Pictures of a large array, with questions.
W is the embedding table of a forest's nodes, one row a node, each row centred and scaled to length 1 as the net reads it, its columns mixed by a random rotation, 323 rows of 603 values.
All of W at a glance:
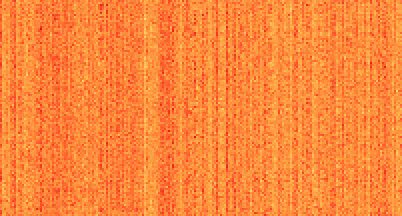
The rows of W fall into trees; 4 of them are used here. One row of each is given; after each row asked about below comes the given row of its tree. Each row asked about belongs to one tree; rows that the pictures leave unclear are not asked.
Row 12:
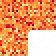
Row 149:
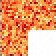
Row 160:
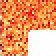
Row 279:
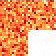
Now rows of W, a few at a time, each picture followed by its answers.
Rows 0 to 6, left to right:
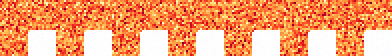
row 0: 279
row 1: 279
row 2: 160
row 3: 279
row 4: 160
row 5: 279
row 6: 149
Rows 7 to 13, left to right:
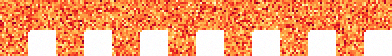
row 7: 160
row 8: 149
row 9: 160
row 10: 279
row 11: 149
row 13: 160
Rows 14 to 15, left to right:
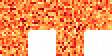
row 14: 149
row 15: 149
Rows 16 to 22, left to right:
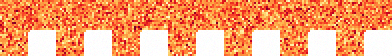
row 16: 160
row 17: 279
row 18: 149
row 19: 160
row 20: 149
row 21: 279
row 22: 279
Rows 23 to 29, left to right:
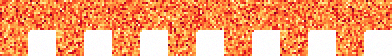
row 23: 279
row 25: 149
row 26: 160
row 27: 279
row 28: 279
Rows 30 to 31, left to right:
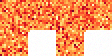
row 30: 279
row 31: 160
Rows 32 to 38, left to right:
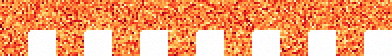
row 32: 160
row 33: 149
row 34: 279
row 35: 279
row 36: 149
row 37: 279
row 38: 279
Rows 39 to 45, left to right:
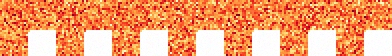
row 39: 149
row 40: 279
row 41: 149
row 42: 279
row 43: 149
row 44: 149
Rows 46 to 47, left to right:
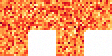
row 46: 149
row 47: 149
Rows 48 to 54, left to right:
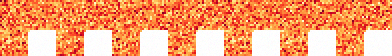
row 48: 279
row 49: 279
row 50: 279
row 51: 149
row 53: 279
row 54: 149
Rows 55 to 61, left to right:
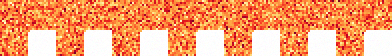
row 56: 279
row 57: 160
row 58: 149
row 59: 160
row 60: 12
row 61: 160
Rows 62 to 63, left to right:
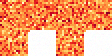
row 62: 279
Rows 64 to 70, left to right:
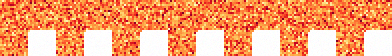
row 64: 149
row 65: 149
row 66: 279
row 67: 160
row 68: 149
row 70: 12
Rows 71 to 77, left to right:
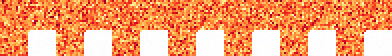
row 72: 160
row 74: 149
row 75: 12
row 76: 149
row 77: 160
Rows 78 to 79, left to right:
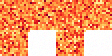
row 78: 149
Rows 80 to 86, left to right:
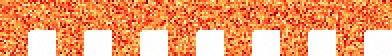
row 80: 12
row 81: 12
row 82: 149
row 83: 279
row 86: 160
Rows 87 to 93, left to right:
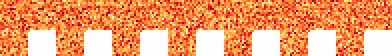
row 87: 149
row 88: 279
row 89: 160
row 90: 149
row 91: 279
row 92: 12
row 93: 279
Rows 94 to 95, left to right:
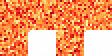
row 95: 279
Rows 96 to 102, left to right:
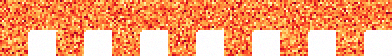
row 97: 279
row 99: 160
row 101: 279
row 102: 279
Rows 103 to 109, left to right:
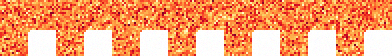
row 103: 279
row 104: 149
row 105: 279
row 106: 149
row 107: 160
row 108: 149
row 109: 160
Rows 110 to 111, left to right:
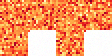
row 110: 279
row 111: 12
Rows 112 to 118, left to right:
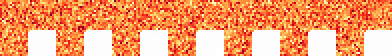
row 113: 149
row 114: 160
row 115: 279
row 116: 279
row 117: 279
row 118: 160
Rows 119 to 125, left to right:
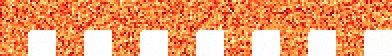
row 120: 149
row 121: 279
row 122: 149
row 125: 149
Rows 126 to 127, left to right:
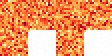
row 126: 279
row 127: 149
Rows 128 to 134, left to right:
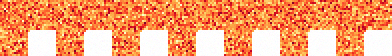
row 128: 279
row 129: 279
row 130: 149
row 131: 279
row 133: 149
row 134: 149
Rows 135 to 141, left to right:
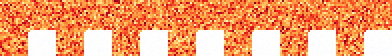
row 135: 279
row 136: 279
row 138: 279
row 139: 149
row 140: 160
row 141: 160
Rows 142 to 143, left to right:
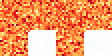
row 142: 12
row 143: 279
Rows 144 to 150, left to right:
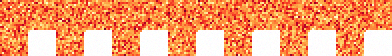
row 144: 279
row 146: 149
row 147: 279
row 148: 149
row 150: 160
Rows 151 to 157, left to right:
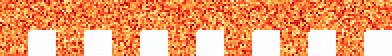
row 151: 149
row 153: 149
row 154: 149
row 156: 149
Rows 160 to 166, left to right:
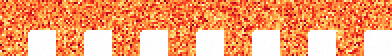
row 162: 160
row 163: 149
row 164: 149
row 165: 149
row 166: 279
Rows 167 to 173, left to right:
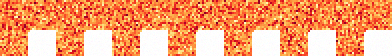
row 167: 149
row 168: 279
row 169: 149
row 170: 149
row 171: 149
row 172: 160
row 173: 279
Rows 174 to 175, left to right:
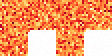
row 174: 160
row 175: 149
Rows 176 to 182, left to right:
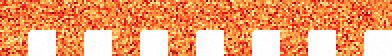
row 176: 279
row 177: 279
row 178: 279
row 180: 279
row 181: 279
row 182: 160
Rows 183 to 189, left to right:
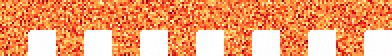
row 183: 160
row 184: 279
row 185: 149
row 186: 279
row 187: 279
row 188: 160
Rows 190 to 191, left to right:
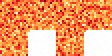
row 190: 149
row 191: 279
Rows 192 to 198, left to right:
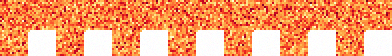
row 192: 279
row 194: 149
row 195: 279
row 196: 279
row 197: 149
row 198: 279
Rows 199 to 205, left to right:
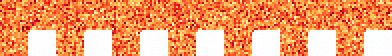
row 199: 149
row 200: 149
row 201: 160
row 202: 149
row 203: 160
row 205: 279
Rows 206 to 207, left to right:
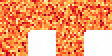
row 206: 279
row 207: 279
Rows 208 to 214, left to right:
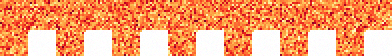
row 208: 149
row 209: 160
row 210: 149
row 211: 160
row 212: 279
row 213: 279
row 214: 149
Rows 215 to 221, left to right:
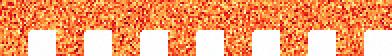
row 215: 149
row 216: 279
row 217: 160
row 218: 279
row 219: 279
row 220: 160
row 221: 279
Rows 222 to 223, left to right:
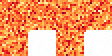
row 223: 149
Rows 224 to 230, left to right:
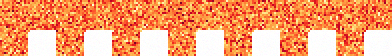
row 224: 12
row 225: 160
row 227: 149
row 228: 149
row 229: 279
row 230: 160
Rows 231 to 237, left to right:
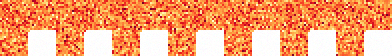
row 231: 279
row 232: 160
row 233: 149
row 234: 160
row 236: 149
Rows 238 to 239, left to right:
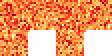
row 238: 149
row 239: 149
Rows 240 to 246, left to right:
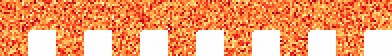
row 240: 149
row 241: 279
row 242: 160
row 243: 160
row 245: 12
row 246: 149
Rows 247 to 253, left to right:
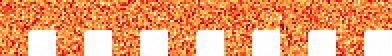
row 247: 149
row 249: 149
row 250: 279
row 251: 149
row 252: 160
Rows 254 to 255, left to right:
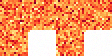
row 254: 149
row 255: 160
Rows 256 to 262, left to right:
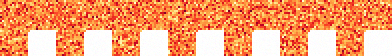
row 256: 279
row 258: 279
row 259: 160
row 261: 149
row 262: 279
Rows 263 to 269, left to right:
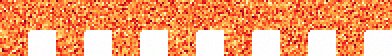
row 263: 279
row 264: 279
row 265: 149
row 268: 160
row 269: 160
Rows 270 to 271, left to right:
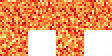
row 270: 279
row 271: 279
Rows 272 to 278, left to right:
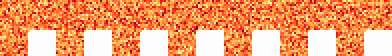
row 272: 279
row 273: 149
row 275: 149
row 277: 149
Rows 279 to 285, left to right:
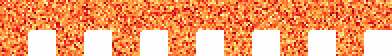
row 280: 160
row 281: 279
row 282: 279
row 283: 149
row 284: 279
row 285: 279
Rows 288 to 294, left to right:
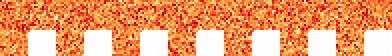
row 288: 149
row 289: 160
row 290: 279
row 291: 279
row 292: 279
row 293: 149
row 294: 160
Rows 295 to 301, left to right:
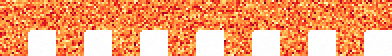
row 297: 279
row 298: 149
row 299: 12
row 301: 12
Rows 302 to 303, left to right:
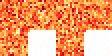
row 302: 149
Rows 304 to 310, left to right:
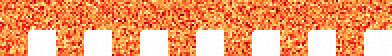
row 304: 149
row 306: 279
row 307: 149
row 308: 279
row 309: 279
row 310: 149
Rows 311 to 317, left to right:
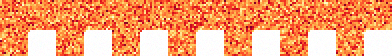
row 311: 12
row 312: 149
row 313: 160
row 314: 149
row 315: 149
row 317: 149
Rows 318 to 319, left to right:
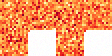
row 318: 160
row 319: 279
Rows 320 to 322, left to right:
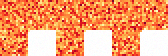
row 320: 279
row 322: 149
